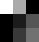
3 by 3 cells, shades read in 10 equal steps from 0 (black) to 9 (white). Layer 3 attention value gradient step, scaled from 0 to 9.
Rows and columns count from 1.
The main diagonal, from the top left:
9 1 4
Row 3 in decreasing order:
4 2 0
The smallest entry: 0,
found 3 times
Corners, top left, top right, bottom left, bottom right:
9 0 0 4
